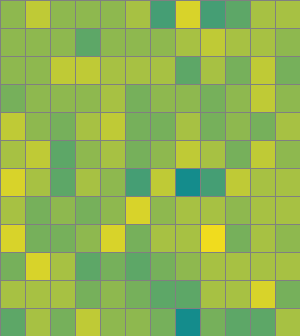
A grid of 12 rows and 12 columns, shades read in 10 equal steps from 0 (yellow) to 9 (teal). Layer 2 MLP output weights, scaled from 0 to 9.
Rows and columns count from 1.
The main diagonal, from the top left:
4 4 2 4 2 5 2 3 0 3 1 3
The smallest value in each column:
1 1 2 2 1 1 2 1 0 2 1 3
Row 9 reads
1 5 5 4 1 5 3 3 0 5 3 4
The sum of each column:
41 40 51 48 41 53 52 53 46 50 36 44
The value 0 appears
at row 9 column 9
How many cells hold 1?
7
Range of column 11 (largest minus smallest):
5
